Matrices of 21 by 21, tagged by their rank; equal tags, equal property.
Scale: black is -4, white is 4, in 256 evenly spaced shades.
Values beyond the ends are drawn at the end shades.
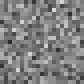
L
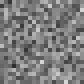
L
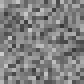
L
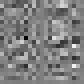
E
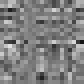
E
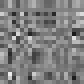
E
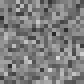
L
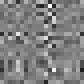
E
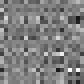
E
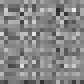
E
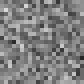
L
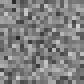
L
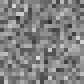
L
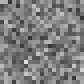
L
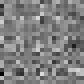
E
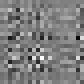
E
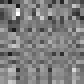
E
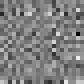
E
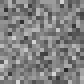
L
